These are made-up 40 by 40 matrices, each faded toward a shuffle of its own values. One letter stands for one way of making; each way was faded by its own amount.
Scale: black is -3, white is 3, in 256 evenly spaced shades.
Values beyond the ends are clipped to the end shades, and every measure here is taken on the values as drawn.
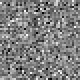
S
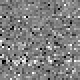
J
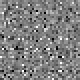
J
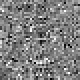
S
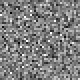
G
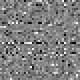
J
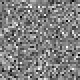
G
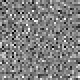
S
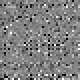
J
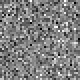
G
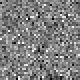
S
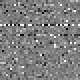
J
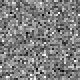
G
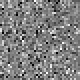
S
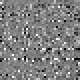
J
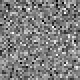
G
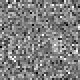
S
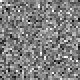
G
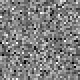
G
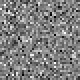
S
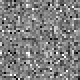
S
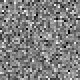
G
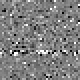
J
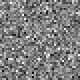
G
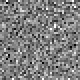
G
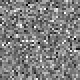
G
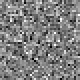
S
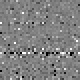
J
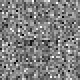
S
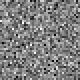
G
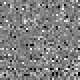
J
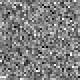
G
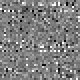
J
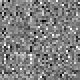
S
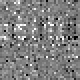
J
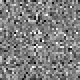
S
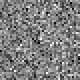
G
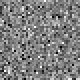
S
